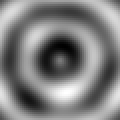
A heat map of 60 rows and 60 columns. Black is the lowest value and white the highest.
There are no lone odd cells. The ninth with the highest average is the bottom middle. The centre is the ninth with the lowest average. Rings spread out from the centre.
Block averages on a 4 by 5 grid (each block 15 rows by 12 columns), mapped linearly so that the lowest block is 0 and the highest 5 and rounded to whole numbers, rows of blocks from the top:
5 3 2 3 5
2 4 0 3 3
2 3 2 4 2
4 1 5 3 4
